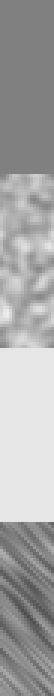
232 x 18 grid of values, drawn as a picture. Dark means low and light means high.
It is made of 4 by 1 panels. Panel 1,1: middling, flat. Panel 2,1: high, blotchy. Panel 3,1: very high, flat. Panel 4,1: middling, slanting down to the right.
